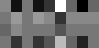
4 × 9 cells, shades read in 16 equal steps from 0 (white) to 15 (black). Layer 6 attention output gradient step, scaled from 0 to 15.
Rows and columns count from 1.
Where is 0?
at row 1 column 6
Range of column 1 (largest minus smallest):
2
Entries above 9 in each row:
4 1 1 4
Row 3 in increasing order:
7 8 8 8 8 8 8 9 10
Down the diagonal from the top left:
7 6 8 12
